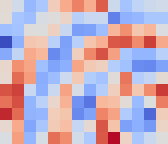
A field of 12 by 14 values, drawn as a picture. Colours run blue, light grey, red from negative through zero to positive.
Mirror symmetry: none. Average level on the scale: 50%. Odd rows or columns: none. Ninth with the lowest average: top left. Rings: centred on the bottom right.
